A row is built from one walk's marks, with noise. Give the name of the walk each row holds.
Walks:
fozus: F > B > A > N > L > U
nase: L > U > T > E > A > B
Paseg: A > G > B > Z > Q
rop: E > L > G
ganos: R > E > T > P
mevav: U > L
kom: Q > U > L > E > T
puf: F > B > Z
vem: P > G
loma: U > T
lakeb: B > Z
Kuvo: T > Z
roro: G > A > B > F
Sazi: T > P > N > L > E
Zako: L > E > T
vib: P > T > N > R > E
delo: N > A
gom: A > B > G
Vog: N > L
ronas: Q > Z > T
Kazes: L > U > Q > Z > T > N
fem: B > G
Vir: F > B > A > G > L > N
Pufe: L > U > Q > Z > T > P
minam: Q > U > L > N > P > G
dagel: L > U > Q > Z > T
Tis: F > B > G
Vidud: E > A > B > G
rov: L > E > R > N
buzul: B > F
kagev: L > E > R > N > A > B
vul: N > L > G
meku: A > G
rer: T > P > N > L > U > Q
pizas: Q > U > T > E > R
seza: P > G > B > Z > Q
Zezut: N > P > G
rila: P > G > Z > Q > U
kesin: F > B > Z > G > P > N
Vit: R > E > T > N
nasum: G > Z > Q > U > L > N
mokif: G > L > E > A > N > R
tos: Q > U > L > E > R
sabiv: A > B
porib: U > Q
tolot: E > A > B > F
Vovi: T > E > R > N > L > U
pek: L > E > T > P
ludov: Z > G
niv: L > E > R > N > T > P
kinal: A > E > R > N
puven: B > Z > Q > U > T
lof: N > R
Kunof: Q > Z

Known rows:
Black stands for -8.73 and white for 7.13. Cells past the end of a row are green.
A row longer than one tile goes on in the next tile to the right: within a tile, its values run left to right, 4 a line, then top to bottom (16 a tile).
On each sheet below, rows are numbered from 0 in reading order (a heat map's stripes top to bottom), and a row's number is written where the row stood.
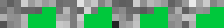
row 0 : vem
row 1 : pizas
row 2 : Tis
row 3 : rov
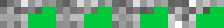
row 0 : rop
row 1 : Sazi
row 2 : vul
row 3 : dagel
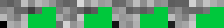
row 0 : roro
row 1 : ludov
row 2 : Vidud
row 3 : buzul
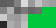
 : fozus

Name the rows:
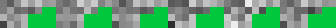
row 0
delo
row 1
ganos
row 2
Zezut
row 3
puf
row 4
Pufe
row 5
meku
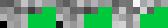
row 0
Vir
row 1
gom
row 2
kom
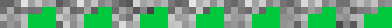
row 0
Vog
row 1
nase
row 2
rila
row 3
rer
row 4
pek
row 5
Vit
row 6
kinal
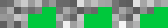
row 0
mokif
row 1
Kunof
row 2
ronas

